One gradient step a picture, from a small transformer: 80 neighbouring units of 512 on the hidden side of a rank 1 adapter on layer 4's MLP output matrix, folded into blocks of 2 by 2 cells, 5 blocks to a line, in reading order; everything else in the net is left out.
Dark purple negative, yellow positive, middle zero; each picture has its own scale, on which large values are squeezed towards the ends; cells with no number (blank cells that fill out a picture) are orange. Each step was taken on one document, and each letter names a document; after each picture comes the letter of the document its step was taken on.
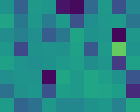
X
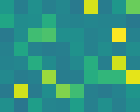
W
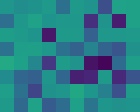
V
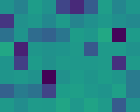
X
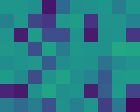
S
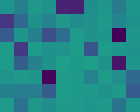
X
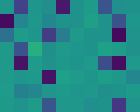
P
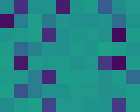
P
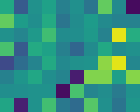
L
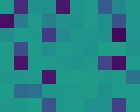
P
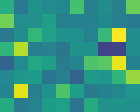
W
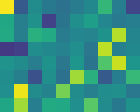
L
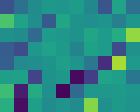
L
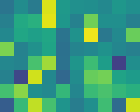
S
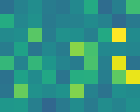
W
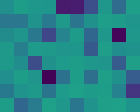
X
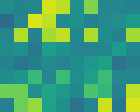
S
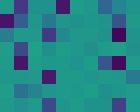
P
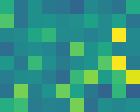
W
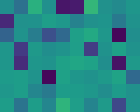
X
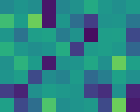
S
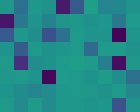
X
